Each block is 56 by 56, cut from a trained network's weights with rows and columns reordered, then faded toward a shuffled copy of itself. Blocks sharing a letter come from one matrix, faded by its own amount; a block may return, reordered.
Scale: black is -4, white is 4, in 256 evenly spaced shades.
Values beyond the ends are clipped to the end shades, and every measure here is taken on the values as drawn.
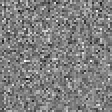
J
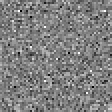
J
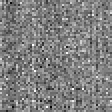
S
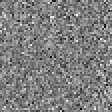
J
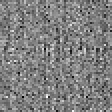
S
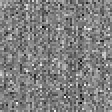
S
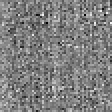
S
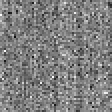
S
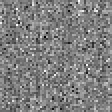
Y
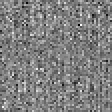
S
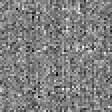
S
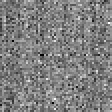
S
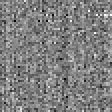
S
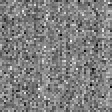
Y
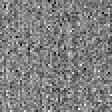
Y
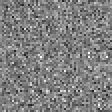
J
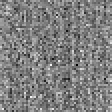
S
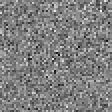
J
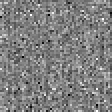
Y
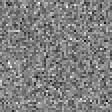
J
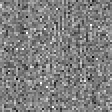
Y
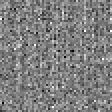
S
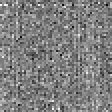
S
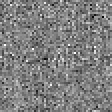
Y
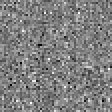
Y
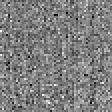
Y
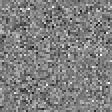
J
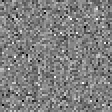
J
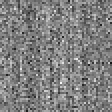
S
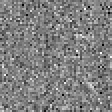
Y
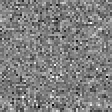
J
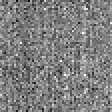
S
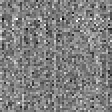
S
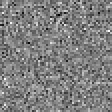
J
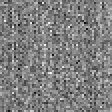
S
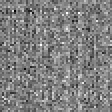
S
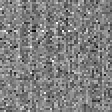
S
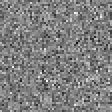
J
